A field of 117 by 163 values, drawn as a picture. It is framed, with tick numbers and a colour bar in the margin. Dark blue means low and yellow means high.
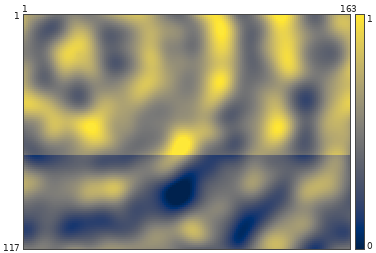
Concentric rings centre on the top left. A horizontal seam about 60% of the way down splits the table, and the top part is higher. The ninth with the lowest average is the bottom middle. No lone cell stands out from its neighbours. The histogram is bell-shaped.
